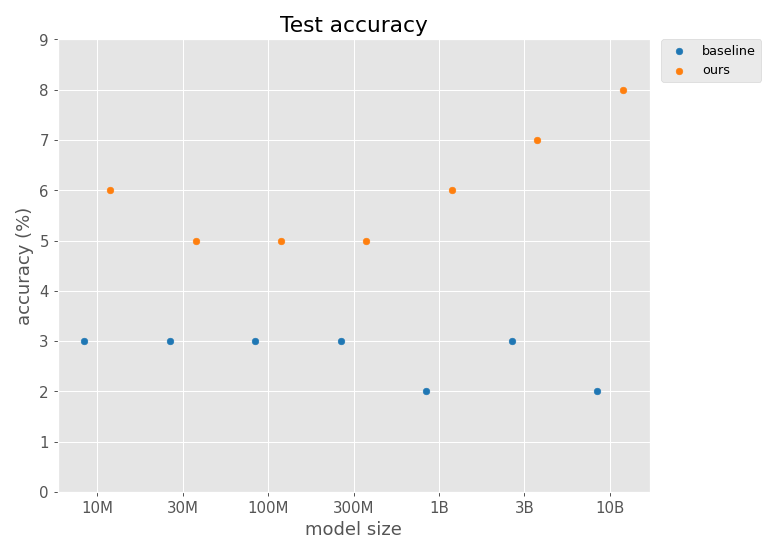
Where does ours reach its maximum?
10B
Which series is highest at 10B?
ours
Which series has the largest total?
ours
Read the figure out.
Title: Test accuracy
x-axis: model size, ticks 10M 30M 100M 300M 1B 3B 10B
y-axis: accuracy (%), ticks 0 1 2 3 4 5 6 7 8 9
Legend: baseline, ours
Values:
baseline: 3 3 3 3 2 3 2
ours: 6 5 5 5 6 7 8
